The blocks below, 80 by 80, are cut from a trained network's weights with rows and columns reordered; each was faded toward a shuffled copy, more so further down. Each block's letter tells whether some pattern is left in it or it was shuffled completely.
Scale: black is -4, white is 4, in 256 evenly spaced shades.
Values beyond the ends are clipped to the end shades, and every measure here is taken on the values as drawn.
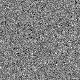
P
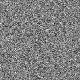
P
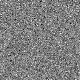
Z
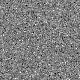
Z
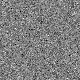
Z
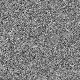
Z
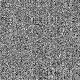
P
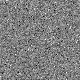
Z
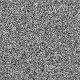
Z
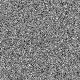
Z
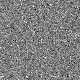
P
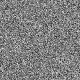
Z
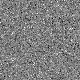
Z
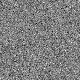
Z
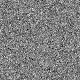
Z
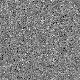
P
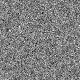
Z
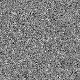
P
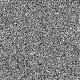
P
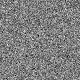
Z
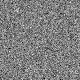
Z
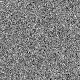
Z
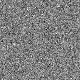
P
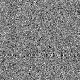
P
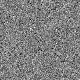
Z
